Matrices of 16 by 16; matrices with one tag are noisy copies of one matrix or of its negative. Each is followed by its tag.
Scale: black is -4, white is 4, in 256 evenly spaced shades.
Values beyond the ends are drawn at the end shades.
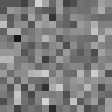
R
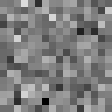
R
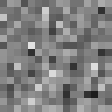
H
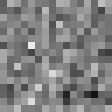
H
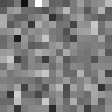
R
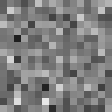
R
